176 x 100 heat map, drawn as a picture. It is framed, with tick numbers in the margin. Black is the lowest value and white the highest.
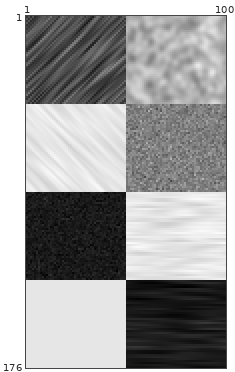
The table splits into 4 rows of 2 panels. Panel 1,1: low, slanting up to the right. Panel 1,2: high, blotchy. Panel 2,1: very high, slanting down to the right, faint in contrast. Panel 2,2: middling, fine-grained. Panel 3,1: very low, fine-grained, faint in contrast. Panel 3,2: very high, streaked across, faint in contrast. Panel 4,1: very high, flat. Panel 4,2: very low, streaked across, faint in contrast.
